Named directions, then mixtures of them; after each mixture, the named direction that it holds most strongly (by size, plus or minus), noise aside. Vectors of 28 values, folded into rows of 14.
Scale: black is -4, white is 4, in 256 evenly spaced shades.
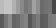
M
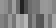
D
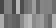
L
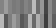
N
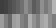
M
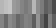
M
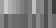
M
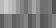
M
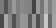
N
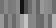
D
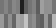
D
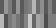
N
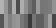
L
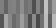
N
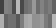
L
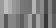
N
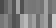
L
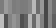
N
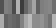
L
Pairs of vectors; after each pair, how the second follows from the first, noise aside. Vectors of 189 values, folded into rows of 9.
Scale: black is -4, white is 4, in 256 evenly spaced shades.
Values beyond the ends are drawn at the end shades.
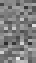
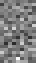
copied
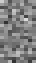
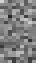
copied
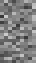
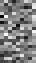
scaled up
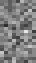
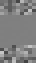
partly zeroed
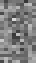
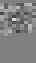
partly zeroed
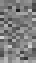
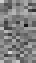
wrapped around
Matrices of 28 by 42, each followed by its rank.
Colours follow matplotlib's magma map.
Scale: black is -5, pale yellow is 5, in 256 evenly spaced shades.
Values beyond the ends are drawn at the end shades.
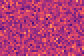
full rank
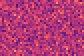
full rank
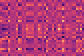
two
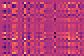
two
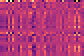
two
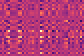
two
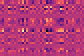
two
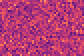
full rank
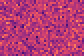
full rank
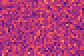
full rank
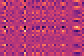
two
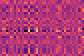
two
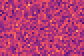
full rank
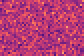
full rank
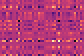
two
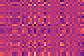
two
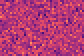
full rank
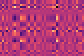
two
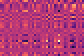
two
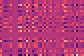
two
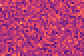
full rank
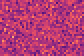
full rank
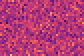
full rank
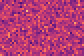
full rank
